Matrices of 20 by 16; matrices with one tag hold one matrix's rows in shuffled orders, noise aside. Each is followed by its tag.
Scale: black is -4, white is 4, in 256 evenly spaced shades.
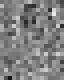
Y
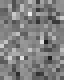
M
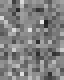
M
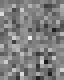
M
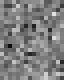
Y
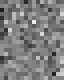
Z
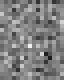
M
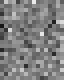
Z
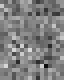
M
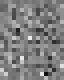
M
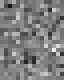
Y
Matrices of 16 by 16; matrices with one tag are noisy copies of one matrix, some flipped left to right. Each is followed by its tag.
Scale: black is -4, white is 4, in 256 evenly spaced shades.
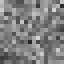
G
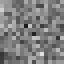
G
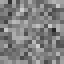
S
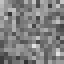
G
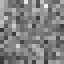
G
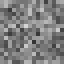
S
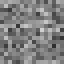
S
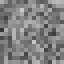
S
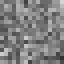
G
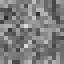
S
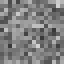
S
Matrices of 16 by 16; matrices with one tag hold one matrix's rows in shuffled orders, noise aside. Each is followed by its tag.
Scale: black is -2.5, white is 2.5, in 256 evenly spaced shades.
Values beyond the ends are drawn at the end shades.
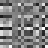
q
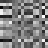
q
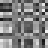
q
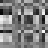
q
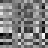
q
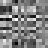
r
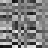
r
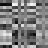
r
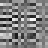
r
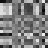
q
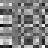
q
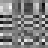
q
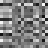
q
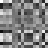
q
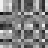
q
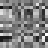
q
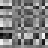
q
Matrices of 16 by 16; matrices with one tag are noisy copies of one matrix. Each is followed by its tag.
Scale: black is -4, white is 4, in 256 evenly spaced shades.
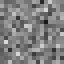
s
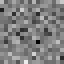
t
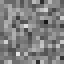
s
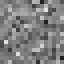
s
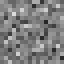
s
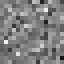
s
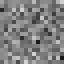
t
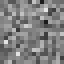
s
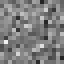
s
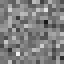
s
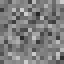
t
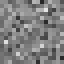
s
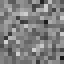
s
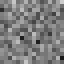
t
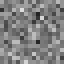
t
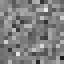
s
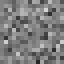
s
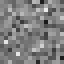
s
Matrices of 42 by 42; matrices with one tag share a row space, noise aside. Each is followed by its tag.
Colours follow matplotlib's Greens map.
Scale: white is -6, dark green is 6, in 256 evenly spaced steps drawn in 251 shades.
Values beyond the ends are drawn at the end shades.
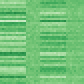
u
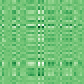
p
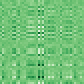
p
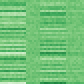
u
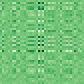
p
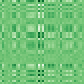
p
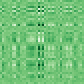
p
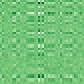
p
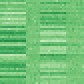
u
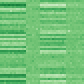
u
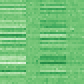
u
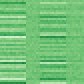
u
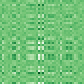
p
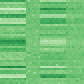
u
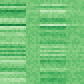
u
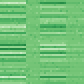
u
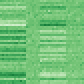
u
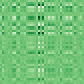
p
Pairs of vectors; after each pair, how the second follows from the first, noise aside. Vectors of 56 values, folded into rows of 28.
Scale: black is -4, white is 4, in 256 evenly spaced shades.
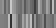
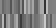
reversed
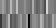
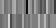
reversed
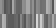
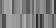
negated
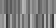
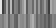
reversed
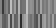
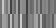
negated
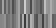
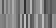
negated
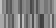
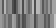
reversed
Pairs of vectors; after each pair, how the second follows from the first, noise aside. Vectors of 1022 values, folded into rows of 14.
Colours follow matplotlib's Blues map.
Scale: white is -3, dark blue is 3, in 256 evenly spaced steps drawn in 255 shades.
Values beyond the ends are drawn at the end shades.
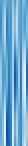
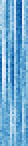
reversed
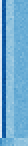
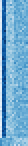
copied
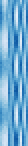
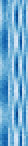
negated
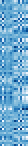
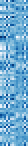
reversed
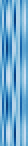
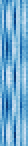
copied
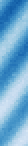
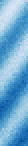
negated
